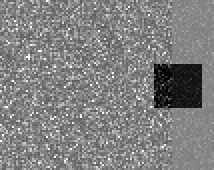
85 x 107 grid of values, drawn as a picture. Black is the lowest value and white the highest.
The middle right is the ninth with the lowest average. On average the colour sits 50% of the way up the scale. In the middle right lies a patch that is lower than the rest. A vertical seam about 80% of the way across splits the table, and the right part is calmer. No regular stripes run through it.
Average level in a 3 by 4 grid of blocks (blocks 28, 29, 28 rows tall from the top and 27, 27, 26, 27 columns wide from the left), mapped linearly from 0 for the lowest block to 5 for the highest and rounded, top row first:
5555
5540
5555
